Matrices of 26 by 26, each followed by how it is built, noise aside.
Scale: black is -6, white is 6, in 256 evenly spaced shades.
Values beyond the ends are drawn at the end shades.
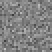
noise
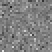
noise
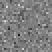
noise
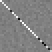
diagonal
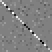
diagonal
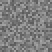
noise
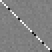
diagonal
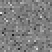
noise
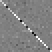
diagonal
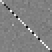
diagonal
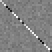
diagonal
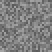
noise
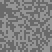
noise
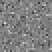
noise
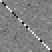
diagonal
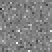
noise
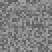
noise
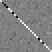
diagonal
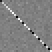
diagonal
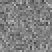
noise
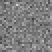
noise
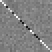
diagonal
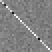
diagonal
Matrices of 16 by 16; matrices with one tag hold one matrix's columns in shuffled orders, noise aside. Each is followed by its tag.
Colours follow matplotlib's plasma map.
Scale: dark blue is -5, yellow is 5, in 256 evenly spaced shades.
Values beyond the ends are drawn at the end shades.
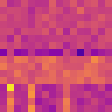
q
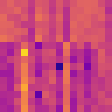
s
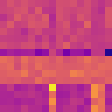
q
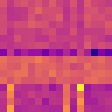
q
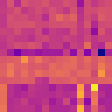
q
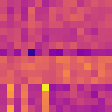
q
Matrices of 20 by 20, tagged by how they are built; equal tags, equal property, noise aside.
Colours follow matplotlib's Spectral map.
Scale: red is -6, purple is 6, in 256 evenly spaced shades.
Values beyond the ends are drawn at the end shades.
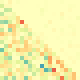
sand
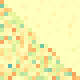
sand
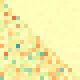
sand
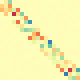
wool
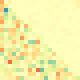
sand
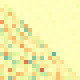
sand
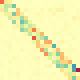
wool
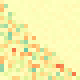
sand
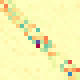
wool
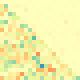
sand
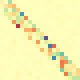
wool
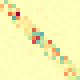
wool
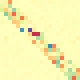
wool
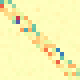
wool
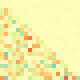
sand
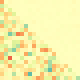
sand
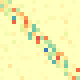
wool
